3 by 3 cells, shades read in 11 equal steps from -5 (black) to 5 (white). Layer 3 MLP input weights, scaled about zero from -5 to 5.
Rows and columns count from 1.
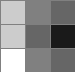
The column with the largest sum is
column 1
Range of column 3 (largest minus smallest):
3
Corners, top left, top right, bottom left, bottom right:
3 -1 5 -1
